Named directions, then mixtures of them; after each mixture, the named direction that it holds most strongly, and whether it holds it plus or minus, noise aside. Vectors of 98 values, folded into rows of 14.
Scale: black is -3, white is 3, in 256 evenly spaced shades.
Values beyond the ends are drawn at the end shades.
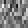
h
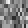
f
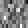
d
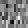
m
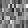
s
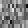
s, minus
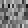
s, minus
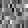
s, plus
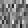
d, minus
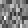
d, plus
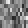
f, plus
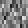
h, plus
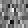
s, minus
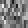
h, plus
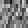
h, plus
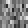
f, plus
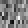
m, plus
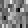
d, minus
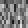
m, plus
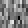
m, minus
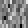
d, minus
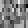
s, minus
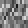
h, plus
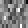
d, plus
